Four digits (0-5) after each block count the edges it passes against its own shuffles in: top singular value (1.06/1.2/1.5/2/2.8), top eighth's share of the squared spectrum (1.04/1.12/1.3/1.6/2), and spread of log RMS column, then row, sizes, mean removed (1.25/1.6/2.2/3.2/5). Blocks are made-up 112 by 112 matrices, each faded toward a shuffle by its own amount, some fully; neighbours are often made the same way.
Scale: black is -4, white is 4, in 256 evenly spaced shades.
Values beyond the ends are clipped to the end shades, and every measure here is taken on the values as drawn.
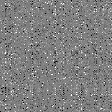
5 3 2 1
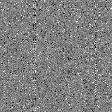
4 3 2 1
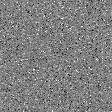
2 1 0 0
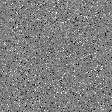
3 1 0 0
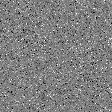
2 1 0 0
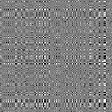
5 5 4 4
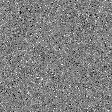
0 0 0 0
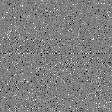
4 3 1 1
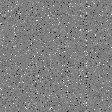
3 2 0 0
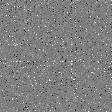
3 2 1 1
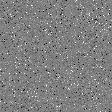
2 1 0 0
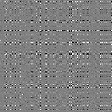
5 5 4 4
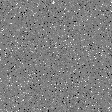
0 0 0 0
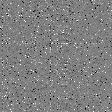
3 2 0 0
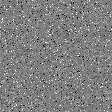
2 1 0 0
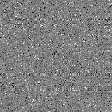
4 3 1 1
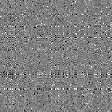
5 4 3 3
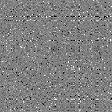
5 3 1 2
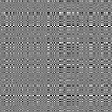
5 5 4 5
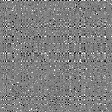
5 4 3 3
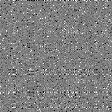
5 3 2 2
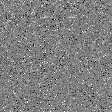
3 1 0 0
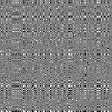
5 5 4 4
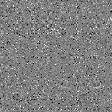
4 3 1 2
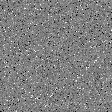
0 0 0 0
